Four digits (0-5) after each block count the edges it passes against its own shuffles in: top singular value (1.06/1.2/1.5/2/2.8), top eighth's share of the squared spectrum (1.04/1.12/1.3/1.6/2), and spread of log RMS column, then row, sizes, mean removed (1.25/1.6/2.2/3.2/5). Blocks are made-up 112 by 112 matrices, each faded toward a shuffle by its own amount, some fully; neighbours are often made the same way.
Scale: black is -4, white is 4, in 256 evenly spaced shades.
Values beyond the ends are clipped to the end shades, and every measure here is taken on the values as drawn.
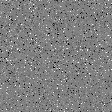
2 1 0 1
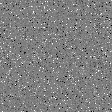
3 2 0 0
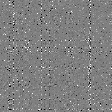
4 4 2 2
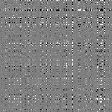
5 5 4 4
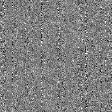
1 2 4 0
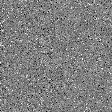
0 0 1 0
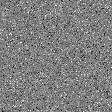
0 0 0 0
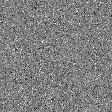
0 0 1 0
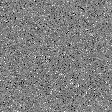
0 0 0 0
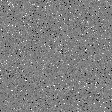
0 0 0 0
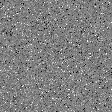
0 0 0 0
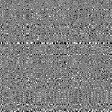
5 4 3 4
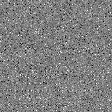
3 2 0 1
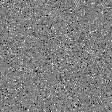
1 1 0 0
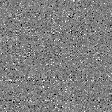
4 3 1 2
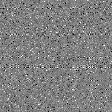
4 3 1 2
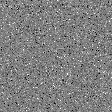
2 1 0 0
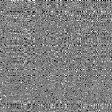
5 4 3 3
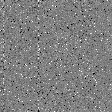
3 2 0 0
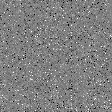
1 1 1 0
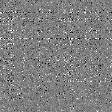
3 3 3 3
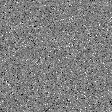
0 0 0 0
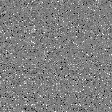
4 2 1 1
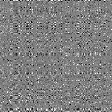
5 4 3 3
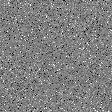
0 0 0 0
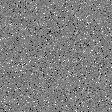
0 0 0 0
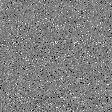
1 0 0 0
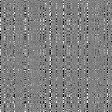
5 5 4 3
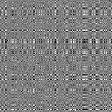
5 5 4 4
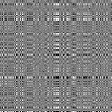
5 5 4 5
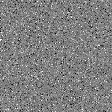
3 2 0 0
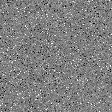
2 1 0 0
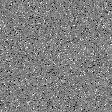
3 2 0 0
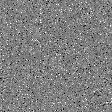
3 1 0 0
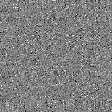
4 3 1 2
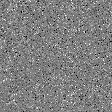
2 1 0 0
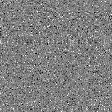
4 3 1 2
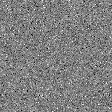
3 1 0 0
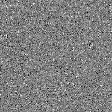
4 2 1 1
